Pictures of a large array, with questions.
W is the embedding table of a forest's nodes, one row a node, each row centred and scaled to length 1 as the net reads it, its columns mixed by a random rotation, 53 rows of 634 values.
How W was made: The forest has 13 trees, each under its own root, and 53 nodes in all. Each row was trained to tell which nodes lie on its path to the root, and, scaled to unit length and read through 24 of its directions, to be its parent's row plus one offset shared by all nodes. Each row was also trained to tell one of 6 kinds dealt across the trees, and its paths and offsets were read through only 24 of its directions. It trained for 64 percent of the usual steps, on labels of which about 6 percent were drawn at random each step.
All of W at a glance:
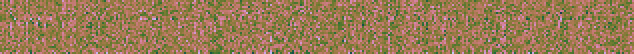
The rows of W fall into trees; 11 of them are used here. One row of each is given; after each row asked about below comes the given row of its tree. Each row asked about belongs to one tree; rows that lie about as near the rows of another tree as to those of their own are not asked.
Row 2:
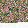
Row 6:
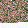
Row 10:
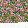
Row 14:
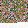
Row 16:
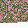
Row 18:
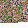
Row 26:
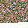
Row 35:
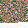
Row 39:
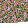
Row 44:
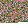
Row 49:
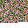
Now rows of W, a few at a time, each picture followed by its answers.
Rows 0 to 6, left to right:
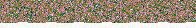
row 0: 26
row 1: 6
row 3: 18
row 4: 6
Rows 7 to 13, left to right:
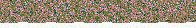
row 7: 10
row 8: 6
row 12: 2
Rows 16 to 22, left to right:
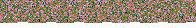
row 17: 18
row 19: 18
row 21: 6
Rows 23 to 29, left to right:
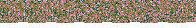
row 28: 16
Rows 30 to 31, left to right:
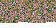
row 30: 44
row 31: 49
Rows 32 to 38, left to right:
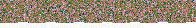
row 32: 39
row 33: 26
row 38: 39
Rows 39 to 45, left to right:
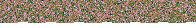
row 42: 16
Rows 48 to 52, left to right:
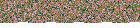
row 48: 39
